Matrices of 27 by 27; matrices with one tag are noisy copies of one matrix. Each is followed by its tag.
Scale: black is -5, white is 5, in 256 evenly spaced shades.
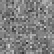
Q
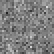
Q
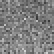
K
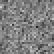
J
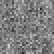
Q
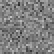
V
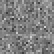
Q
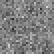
Q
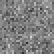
Q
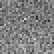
K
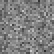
J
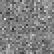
Q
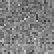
K
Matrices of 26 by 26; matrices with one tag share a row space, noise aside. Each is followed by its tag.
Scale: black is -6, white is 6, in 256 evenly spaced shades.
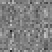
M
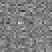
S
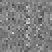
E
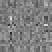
M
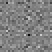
E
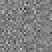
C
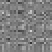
S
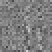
E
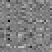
S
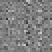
E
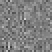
C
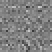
E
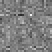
S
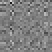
M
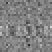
E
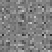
S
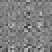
E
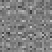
S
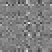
E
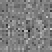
E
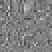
C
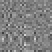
C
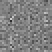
M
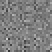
C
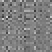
C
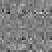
S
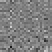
M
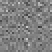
E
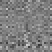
E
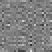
S
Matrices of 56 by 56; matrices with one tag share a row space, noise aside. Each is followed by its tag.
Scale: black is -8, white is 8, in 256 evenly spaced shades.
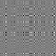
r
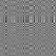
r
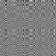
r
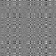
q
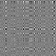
r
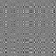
r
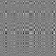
r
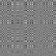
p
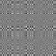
p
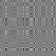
r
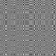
r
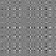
q
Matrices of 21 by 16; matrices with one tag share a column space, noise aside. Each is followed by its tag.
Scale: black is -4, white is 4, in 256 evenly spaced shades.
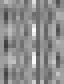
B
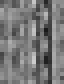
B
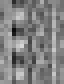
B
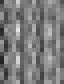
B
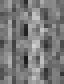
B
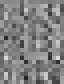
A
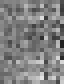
A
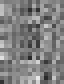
A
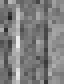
B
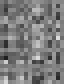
A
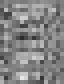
A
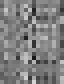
A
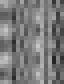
B
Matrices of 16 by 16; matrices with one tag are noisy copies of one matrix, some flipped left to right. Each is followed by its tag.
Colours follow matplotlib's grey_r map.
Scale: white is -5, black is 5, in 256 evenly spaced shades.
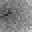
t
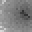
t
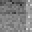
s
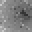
t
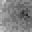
t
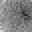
t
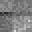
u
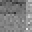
s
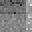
s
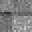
u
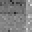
s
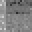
s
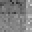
s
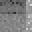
s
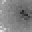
t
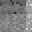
s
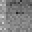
s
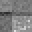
u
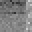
s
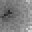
t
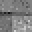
u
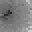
t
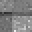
u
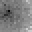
t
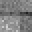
u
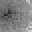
t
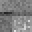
u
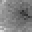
t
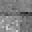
u
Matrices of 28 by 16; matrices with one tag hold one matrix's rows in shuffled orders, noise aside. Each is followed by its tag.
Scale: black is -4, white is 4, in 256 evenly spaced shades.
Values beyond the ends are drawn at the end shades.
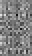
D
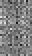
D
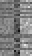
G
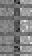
G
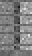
G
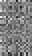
D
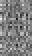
D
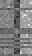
G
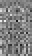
D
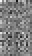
D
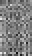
D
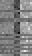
G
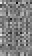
D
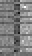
G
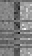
G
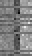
G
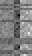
G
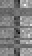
G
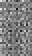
D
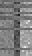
G
